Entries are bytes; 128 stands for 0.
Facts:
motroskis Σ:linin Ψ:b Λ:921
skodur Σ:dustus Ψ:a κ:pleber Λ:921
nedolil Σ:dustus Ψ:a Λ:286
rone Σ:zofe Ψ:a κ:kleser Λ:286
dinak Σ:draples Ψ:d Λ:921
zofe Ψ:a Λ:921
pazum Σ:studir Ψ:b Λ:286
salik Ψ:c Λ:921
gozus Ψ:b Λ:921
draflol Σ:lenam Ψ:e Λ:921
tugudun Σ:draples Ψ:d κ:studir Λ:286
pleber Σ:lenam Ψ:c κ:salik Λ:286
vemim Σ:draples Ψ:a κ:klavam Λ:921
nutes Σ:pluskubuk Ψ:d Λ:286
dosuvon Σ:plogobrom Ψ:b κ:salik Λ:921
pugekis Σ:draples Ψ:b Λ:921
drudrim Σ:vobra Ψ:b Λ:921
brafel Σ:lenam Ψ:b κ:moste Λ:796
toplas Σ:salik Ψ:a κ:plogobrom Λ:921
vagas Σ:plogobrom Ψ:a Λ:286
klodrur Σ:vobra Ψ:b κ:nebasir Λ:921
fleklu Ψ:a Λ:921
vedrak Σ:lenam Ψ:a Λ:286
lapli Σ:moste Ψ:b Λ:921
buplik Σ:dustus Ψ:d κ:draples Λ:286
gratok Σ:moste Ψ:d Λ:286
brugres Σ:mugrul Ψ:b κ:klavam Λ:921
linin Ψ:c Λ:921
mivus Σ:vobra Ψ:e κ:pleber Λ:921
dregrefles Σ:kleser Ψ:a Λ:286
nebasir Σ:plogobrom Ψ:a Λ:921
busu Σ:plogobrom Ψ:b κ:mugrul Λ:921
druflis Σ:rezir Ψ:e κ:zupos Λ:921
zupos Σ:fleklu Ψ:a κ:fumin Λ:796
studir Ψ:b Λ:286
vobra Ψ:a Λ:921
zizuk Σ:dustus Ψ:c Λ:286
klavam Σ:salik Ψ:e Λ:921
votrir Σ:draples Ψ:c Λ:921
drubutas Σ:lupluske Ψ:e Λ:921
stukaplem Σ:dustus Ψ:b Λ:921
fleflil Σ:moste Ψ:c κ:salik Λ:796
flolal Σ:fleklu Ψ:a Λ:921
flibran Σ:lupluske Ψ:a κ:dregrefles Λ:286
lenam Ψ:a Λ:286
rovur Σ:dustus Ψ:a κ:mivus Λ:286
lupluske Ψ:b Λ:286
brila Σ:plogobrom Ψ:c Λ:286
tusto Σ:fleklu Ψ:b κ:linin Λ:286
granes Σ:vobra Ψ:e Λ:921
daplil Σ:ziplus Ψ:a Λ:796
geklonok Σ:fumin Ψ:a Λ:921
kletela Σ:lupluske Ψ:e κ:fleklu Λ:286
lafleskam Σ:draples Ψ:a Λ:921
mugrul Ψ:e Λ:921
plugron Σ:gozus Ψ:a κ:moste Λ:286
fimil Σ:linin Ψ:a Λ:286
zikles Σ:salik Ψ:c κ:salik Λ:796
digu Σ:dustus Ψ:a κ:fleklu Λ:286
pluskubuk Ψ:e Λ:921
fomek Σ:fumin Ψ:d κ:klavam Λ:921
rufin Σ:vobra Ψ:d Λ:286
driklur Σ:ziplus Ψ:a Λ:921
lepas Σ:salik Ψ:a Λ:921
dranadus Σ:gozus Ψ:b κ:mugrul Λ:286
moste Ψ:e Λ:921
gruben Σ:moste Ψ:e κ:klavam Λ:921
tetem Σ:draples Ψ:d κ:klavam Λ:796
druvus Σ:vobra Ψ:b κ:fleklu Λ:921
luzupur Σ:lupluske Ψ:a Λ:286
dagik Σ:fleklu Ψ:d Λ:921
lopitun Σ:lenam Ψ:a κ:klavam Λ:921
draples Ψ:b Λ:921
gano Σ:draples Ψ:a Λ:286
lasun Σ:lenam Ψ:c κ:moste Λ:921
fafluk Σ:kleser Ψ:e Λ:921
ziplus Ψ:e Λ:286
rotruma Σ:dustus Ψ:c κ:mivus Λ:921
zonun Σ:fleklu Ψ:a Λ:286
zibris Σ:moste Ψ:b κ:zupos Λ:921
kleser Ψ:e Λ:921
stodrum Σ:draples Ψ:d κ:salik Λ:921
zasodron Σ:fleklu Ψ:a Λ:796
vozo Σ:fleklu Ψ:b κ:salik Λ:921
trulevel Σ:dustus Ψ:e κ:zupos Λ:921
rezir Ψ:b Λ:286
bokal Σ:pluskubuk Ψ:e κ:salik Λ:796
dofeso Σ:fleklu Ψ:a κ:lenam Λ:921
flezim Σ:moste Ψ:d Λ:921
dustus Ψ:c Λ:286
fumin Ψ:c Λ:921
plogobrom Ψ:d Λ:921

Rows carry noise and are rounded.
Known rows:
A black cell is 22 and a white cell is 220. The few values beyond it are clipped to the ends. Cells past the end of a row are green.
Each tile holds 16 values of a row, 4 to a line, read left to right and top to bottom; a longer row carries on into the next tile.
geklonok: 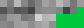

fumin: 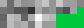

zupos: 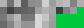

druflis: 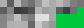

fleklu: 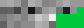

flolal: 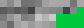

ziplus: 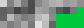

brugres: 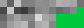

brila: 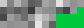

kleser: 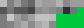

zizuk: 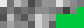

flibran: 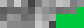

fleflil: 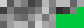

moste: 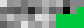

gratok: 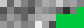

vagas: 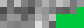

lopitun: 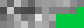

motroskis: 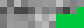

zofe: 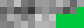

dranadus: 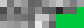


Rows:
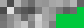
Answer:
fomek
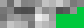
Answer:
zibris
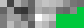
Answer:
trulevel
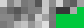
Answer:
brafel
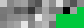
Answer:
lasun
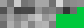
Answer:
pugekis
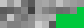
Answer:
lenam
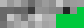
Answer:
linin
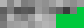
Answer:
gozus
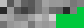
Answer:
mivus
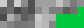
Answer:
nedolil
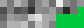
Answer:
votrir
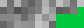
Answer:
daplil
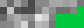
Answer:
gruben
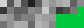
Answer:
bokal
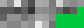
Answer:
gano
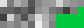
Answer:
dustus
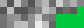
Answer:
tetem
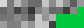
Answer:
plugron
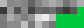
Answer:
mugrul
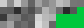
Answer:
digu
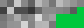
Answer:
vemim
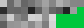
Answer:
salik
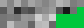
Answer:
druvus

